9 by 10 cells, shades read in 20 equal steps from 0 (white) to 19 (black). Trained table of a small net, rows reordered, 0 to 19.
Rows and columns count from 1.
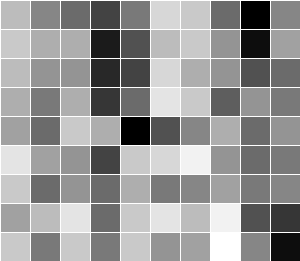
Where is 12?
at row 4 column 8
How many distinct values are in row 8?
8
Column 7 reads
4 4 6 4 9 1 9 5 7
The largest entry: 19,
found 2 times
